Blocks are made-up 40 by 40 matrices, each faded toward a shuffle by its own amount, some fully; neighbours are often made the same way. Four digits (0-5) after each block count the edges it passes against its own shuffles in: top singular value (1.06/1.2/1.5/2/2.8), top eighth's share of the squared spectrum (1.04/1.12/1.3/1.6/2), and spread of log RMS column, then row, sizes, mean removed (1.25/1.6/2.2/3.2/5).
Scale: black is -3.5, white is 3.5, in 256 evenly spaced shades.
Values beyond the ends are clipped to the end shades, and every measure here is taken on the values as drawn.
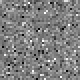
0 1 0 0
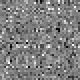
3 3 1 2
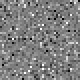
0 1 0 0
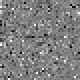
2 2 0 0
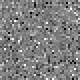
1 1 0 0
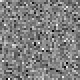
0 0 0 0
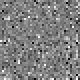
3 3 1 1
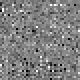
3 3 1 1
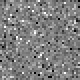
0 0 0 0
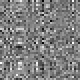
4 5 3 3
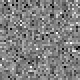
2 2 0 0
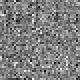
3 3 1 1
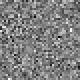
3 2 1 1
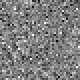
0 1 0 0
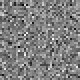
3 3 1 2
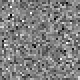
2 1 1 0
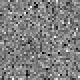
1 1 0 0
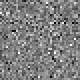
3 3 1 1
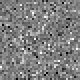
1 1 0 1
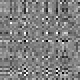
4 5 3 3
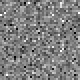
2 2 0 0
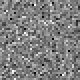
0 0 0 0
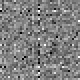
3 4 1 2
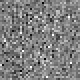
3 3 1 0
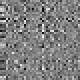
4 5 2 3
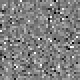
2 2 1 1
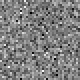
0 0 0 0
